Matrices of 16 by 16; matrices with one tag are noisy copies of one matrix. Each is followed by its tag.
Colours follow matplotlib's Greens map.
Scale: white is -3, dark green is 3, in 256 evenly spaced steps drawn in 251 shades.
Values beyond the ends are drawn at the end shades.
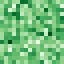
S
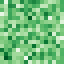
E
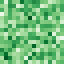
E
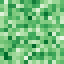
E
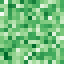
E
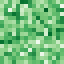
S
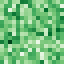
S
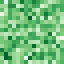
E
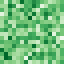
E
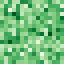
S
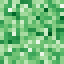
S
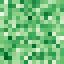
E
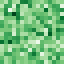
S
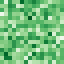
E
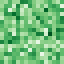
S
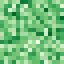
S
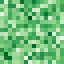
E
